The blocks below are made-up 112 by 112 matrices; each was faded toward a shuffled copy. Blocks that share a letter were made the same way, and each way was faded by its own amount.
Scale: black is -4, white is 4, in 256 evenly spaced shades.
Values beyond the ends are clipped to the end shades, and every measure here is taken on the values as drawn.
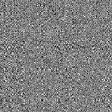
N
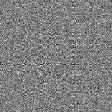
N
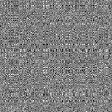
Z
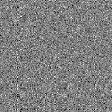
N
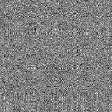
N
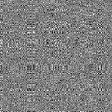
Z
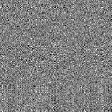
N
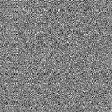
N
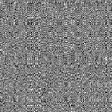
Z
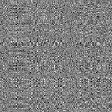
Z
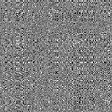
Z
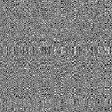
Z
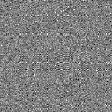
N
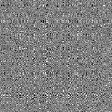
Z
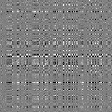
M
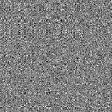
N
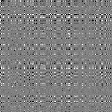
M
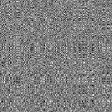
Z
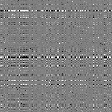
M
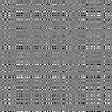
M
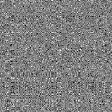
N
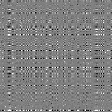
M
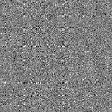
N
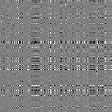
M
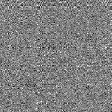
N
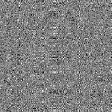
N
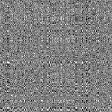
Z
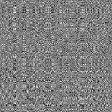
Z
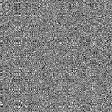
N
